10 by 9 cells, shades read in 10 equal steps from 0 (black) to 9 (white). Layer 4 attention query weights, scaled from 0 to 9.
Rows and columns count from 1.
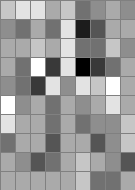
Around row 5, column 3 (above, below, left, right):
9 6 4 8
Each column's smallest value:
4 4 2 2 5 0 2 4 3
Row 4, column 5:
8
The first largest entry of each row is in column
2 5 5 3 8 1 1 9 6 6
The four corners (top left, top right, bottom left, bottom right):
7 5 6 6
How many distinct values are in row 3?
5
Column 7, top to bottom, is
5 3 4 2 7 6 5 3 6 4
